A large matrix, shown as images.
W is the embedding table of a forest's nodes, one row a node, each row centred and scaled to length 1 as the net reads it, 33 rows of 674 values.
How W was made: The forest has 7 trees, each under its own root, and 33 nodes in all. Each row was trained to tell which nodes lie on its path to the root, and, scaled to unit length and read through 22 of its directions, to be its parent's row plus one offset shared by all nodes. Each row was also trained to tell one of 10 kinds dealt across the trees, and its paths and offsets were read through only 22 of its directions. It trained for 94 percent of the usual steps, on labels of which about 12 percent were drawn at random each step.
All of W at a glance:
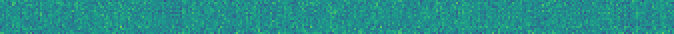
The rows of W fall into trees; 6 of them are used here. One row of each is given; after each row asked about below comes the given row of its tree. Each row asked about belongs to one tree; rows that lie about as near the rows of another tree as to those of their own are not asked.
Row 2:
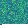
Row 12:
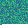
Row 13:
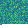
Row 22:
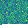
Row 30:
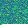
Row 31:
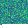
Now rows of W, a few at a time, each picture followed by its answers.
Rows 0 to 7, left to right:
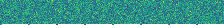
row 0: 30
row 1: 13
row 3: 2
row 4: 2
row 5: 12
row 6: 31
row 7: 13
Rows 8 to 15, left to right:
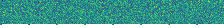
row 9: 13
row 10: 30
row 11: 30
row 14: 31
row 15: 13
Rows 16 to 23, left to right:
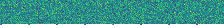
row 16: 12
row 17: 31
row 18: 22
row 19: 12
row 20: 2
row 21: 22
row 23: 12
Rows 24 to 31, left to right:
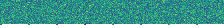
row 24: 22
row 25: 2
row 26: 22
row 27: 22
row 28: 31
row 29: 13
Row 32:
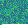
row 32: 30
